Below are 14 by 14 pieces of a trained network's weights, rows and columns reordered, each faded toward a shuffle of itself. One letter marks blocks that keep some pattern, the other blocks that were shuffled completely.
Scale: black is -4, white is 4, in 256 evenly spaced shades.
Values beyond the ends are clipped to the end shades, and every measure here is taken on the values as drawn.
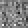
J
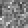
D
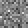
D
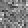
D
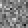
D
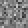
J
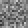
D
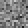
D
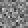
J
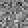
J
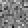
D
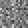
J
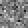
D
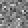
D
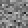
J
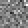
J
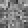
J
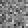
D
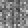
J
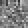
J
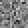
D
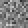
D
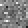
D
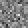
D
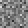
J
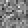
D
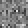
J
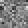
J
